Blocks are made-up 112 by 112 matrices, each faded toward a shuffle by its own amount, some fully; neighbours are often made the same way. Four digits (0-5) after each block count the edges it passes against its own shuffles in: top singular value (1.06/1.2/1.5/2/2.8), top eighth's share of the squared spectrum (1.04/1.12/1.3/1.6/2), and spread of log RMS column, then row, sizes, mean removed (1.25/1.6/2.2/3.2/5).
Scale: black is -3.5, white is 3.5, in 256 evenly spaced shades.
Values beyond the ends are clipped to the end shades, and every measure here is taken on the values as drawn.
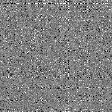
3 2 3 3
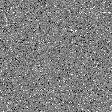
1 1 1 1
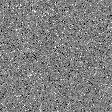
0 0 0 0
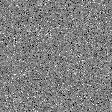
0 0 0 0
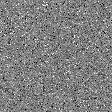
0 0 0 0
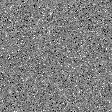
0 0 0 1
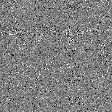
1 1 2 2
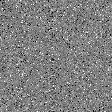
2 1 1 0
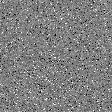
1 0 0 0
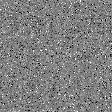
3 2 0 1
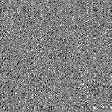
4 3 2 2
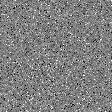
3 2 0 0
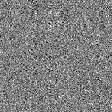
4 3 1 1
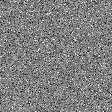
0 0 0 0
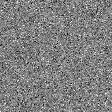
2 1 0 0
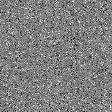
0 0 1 0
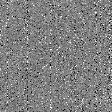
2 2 3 0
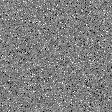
0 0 0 0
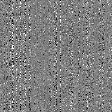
2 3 4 0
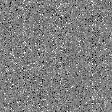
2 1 2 0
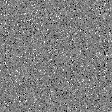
1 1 2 0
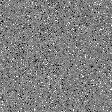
0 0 1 0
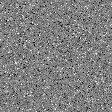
0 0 0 0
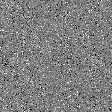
0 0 1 0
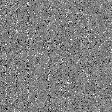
1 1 3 0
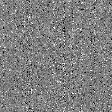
1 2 3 0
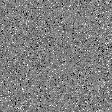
0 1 2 0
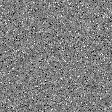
1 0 0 0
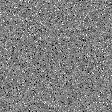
1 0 0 0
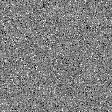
3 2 1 0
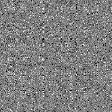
4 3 2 1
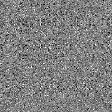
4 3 2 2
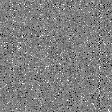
3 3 2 1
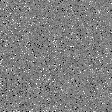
2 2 1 1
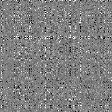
4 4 3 3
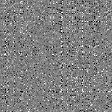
4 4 3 2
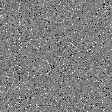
2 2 1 1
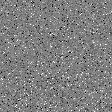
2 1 1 1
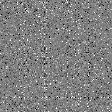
3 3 2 1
